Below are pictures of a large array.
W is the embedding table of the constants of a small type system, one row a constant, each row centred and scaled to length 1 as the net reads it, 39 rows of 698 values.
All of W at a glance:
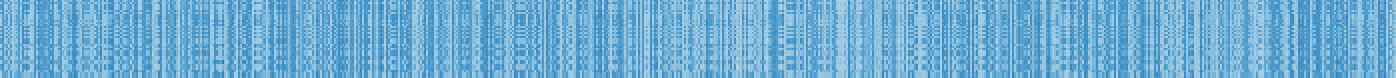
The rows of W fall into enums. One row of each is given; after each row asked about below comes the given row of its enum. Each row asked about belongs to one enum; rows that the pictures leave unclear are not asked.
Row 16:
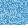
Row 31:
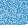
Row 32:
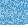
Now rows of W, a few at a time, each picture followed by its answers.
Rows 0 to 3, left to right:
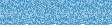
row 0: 32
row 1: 31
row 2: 32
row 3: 32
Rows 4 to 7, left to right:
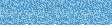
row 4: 32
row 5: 16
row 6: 32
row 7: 16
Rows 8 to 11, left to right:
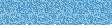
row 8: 16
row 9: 16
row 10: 31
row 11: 16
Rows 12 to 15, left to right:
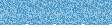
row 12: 31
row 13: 32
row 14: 16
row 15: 32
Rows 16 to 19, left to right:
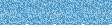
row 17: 32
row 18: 16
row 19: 32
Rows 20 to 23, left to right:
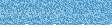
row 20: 32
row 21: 32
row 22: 31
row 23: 16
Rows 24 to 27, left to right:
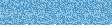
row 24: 32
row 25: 16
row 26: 16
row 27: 16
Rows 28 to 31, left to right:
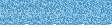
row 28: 32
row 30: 31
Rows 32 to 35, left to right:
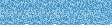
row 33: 32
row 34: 32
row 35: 16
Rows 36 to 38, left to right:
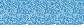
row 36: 31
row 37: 31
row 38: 31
